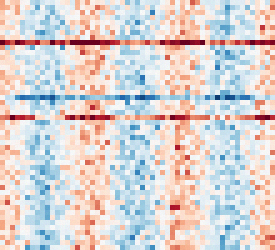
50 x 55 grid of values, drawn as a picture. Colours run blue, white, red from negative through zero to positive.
Stripes: upright, repeating 3 times. Slope: none. Odd lines: rows 9, 20 and 24. Average level on the scale: 50%.
